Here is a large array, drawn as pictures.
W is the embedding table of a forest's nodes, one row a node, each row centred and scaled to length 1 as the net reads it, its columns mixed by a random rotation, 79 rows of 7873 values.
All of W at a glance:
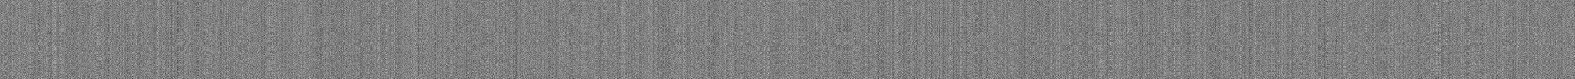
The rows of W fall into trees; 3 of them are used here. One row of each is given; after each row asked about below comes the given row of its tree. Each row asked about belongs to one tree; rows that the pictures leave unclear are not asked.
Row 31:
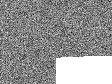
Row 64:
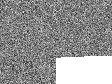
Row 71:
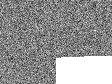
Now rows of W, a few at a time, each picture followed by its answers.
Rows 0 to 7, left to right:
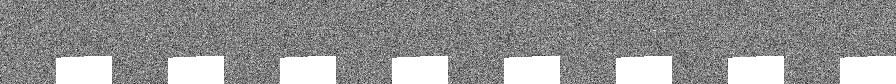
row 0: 71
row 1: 64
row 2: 31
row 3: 31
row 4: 31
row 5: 71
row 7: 31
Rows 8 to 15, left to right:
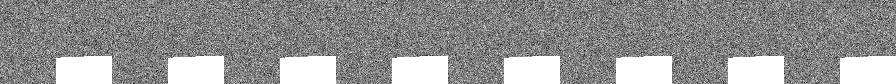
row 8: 71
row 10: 71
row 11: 31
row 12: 71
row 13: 31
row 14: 64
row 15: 71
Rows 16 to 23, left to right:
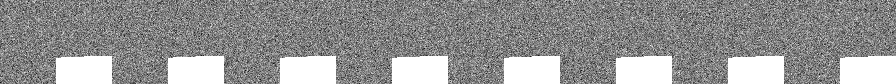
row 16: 64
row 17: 31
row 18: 64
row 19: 31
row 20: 31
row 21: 64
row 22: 31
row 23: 64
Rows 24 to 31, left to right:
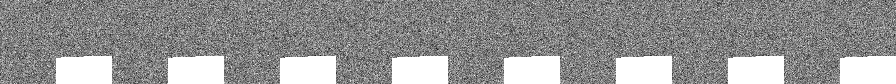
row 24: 31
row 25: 31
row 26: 31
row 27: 71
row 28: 31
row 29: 31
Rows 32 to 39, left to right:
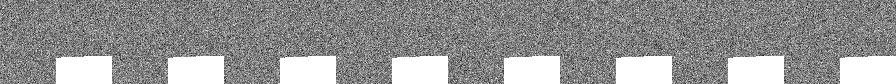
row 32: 71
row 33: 71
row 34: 71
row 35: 31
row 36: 64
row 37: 71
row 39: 71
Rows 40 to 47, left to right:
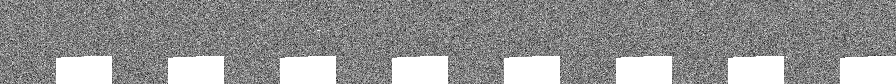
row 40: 64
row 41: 64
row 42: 71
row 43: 71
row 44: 71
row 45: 31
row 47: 31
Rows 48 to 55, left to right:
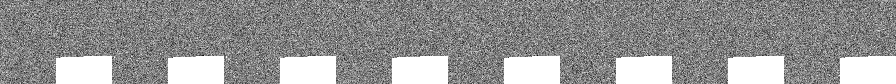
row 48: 31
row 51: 71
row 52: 64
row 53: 64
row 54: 31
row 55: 71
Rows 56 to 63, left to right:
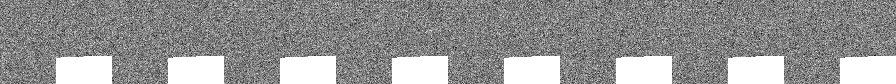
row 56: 31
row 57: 71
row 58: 31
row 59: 71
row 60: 31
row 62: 31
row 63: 31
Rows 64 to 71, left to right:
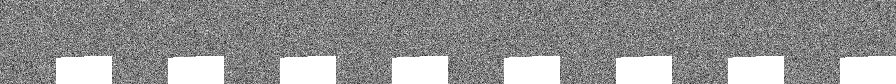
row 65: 71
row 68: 64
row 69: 31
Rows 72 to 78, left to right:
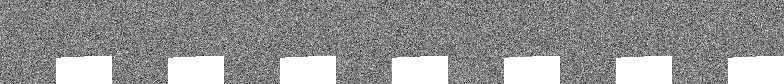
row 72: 31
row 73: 31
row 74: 64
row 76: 71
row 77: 64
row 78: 71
